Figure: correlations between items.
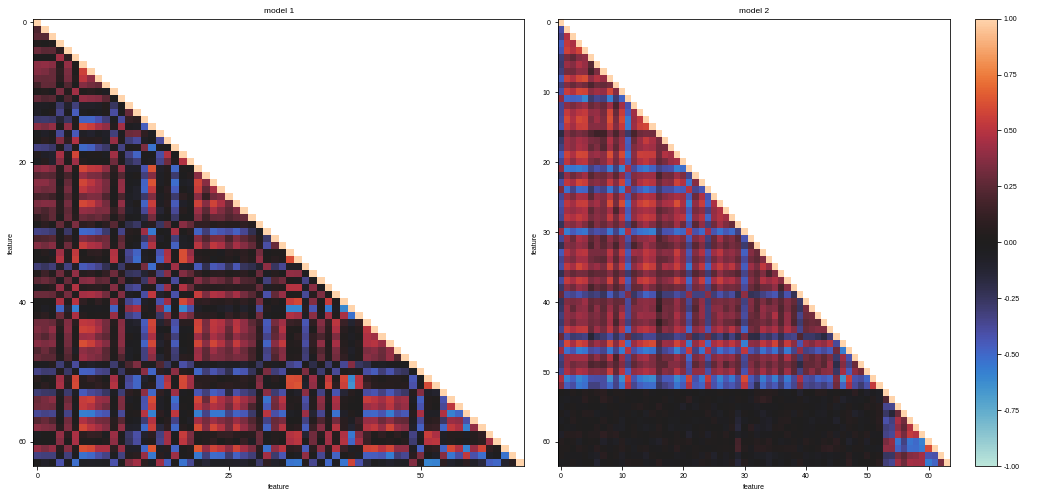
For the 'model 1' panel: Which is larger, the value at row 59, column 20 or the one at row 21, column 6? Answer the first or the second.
the second
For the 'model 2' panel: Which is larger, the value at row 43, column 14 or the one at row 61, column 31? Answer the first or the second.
the first
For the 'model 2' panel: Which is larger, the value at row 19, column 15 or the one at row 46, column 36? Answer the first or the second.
the first
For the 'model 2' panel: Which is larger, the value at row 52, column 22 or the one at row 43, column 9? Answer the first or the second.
the second
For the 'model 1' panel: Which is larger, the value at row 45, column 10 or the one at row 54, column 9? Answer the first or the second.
the second
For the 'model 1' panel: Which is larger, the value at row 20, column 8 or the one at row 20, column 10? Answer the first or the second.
the second
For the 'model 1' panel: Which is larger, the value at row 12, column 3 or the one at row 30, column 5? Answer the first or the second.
the second
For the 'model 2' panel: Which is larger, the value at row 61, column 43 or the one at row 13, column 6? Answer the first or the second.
the second
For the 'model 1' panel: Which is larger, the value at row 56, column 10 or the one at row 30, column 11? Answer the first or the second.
the first
